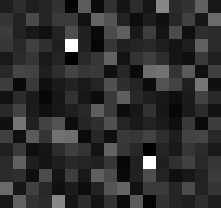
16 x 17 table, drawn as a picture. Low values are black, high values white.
No seam splits the table. A half turn leaves it unchanged. No overall slope runs across the table. Overall the values sit about 20% of the way up the scale. No single row or column stands out from its neighbours. The values are skewed, with a long tail toward high values. The texture is fine-grained noise.
